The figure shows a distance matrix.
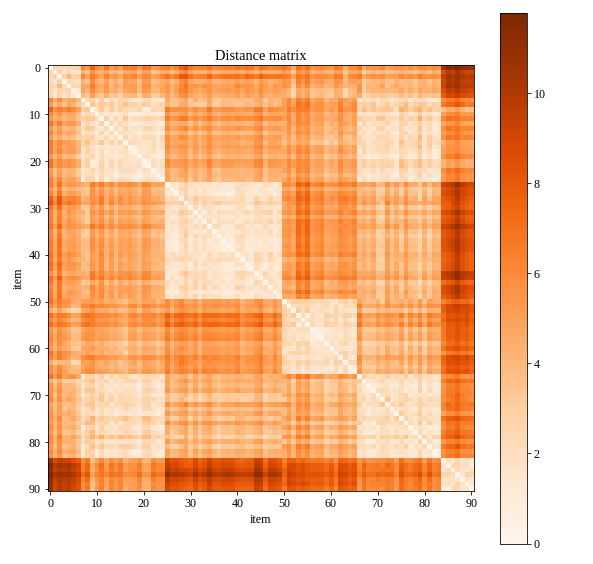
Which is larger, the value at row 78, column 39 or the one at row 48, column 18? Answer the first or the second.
the second
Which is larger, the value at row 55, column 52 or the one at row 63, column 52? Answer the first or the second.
the first
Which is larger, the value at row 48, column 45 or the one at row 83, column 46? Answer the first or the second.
the second
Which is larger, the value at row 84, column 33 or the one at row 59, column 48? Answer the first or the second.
the first
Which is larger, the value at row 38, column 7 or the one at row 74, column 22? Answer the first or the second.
the first
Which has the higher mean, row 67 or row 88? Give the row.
88
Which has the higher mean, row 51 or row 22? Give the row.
51
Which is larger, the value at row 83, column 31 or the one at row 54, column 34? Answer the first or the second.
the second
